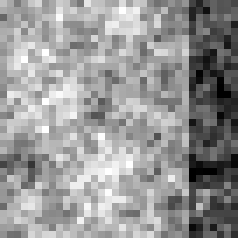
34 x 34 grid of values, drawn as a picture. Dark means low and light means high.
The texture is blotchy. A vertical seam about 80% of the way across splits the table, and the left part is higher. No regular stripes run through it. Overall the values sit about 60% of the way up the scale.
